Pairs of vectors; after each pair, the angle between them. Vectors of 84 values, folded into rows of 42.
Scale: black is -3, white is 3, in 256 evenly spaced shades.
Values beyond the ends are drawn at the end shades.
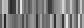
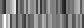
partly opposed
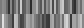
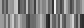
orthogonal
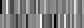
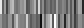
nearly opposite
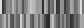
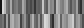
nearly opposite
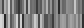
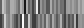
partly opposed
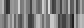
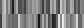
partly opposed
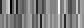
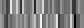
partly opposed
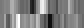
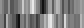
nearly opposite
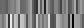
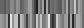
nearly parallel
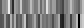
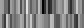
partly opposed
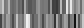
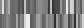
nearly parallel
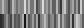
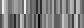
partly aligned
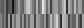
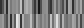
partly aligned
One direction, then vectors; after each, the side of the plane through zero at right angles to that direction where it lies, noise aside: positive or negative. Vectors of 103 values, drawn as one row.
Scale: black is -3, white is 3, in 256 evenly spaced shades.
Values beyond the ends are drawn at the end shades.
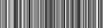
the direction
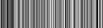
negative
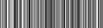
positive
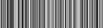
negative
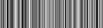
negative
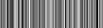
negative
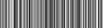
positive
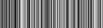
positive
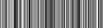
positive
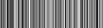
negative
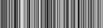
positive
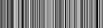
negative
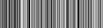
positive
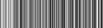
positive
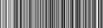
positive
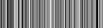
negative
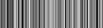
negative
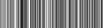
negative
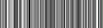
positive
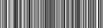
positive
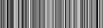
negative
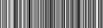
positive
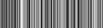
positive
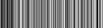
negative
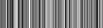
negative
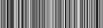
negative
